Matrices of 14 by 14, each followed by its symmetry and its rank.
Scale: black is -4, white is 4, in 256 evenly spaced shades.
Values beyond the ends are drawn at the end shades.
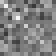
symmetric, rank three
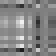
neither, rank one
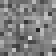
antisymmetric, full rank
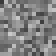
neither, full rank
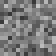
neither, full rank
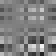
neither, rank one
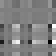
neither, rank one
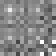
symmetric, rank three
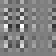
neither, rank one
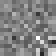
symmetric, rank three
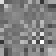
symmetric, rank three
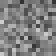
antisymmetric, full rank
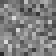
neither, full rank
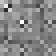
symmetric, rank three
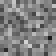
neither, full rank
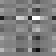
neither, rank one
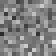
neither, full rank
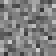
antisymmetric, full rank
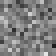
antisymmetric, full rank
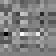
neither, rank two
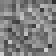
antisymmetric, full rank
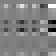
neither, rank one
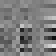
neither, rank two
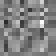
neither, rank two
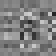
neither, rank two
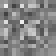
symmetric, rank three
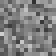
antisymmetric, full rank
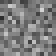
neither, full rank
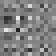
neither, rank two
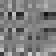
neither, rank two
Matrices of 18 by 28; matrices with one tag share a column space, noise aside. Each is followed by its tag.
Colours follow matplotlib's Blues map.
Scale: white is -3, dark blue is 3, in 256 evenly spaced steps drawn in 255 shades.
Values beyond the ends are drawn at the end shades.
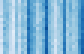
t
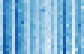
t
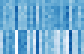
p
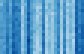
t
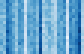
t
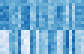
p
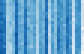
t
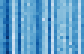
t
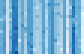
t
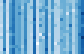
t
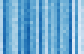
t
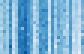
t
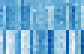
p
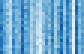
t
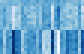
p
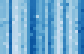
t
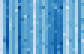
t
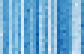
t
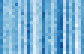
t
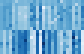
p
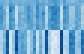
p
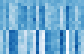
p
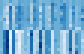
p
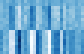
p
